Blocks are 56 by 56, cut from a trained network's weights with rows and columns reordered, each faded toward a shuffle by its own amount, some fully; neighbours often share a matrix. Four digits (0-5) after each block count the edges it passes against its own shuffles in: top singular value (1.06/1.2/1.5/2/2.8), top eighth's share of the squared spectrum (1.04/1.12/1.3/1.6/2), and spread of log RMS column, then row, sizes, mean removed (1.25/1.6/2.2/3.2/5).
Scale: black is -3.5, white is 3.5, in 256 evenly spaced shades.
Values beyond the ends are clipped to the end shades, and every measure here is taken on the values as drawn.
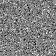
0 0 0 0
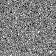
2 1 0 0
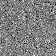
1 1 0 0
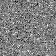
0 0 0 0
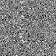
3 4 2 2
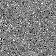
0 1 0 0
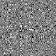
3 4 2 2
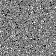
1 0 0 0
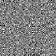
3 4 2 2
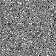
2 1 0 0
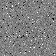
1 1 0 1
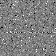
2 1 0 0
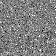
0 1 0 0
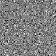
3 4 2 2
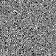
3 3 0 1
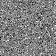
0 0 0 0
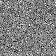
0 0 0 0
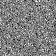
1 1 0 0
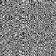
4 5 3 2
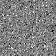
2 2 1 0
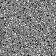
1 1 0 0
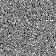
1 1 0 0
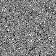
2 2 0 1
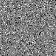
3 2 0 1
